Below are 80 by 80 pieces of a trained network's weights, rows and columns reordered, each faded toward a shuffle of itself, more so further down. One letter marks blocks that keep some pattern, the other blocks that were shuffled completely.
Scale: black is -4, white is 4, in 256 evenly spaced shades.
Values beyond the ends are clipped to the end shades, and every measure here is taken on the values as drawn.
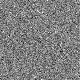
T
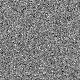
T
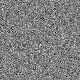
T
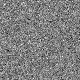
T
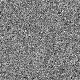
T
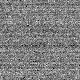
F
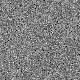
T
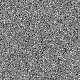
T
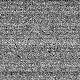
F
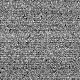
F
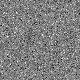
T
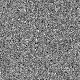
F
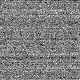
F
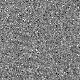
F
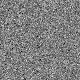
T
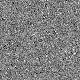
T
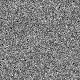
T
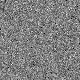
T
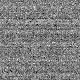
F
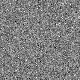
T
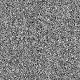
F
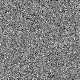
T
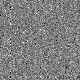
F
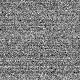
F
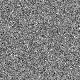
T
